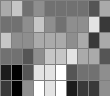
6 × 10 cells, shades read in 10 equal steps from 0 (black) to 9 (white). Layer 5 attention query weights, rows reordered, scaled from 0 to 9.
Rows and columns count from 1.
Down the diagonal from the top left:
6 4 5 5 8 9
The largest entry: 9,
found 3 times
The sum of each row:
47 49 54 53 45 43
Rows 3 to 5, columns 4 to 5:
6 6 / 5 7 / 8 8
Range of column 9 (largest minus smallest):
6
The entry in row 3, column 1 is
7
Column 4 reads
5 7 6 5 8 9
